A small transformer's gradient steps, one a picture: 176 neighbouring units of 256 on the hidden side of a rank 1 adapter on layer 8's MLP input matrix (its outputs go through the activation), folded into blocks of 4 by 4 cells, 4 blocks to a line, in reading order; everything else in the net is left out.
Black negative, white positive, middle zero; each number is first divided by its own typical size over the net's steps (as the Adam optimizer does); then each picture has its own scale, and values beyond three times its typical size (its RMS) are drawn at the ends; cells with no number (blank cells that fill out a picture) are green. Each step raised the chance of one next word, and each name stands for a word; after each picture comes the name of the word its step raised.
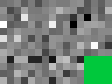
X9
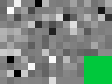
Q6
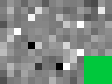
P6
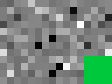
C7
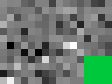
X9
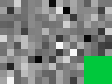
X9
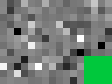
P6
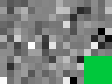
X9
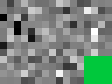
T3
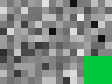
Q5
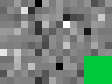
Q6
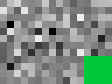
Q5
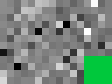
P6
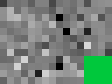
C7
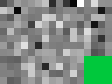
Q5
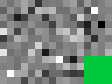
C7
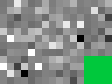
C7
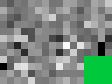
X9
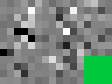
P6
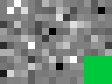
Q6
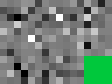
C7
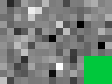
P6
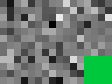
T3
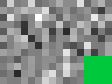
Q5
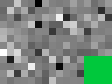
Q6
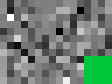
X9
